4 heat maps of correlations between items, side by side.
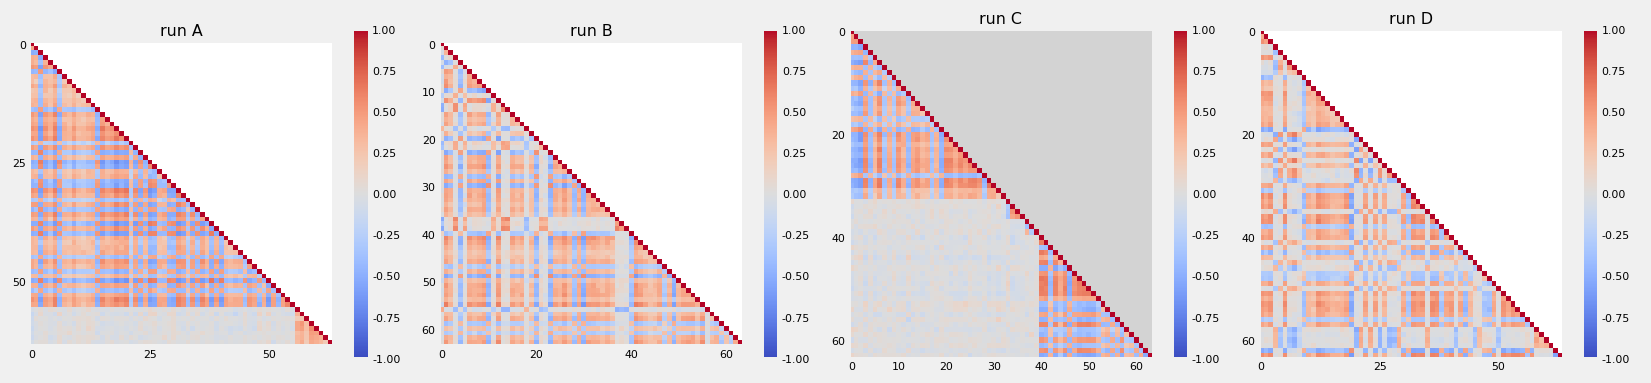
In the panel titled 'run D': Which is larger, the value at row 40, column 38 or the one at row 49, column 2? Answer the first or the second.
the second
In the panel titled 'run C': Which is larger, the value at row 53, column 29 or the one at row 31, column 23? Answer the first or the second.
the second
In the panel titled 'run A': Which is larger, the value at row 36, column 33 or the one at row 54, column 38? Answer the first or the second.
the first
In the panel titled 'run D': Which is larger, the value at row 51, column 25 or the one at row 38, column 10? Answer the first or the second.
the first
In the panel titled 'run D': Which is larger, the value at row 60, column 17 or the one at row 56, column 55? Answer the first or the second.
the first
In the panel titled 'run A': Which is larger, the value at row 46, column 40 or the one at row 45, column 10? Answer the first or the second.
the second
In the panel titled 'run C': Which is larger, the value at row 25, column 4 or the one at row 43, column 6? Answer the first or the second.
the second
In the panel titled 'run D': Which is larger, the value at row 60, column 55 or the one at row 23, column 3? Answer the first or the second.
the second
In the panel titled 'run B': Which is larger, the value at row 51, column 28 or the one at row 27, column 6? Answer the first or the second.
the second
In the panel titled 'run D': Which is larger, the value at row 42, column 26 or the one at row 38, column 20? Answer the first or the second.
the first
